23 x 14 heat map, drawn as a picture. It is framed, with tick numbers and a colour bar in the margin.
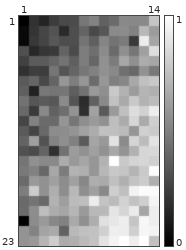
Grain: fine. Odd rows or columns: none. Slope: up to the bottom right. Ninth with the lowest average: top left. Ninth with the highest average: bottom right. Stripes: none.
